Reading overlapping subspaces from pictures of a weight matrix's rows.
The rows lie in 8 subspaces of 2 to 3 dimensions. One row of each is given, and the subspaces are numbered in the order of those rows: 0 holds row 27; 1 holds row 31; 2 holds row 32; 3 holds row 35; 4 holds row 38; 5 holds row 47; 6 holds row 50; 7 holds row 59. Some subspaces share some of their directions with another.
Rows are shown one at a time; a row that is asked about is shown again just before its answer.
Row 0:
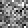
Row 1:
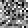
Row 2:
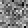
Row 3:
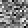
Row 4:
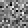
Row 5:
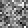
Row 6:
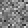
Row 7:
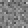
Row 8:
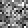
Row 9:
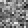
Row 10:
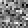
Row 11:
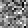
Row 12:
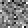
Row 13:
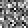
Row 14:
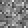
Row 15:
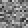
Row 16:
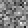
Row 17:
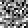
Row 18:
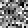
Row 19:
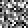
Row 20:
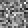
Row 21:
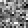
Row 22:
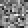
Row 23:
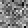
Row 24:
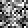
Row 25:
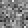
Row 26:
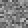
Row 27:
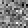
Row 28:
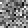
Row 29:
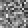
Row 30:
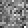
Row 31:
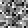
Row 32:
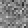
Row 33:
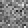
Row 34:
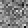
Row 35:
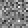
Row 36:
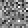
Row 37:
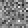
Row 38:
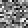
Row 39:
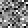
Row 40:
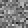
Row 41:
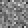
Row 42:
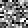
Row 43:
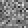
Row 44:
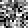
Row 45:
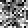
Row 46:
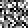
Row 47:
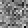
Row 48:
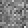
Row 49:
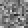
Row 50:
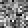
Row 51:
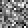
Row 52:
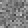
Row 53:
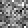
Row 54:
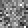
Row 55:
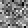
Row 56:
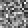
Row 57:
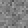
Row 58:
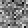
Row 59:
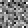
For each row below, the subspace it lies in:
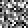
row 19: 7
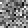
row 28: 6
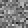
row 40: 4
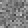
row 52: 6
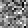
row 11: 2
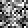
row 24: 0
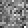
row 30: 5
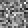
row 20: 2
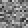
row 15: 4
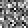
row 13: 7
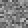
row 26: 4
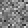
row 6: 3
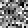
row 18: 4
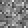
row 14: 1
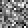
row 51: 7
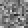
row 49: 5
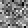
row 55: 5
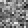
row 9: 0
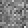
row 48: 5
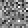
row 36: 3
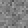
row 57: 1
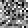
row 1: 3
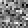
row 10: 0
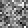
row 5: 2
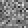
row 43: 3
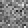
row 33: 1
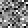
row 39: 3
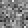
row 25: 6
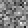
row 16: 2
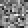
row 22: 5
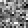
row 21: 0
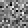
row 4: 1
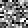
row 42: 4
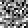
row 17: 2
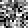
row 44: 6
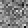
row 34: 1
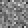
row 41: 7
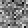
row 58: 7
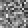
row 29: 2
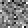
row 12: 7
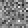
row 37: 3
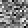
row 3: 4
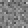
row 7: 7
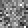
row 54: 2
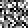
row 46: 7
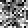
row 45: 0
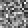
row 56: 2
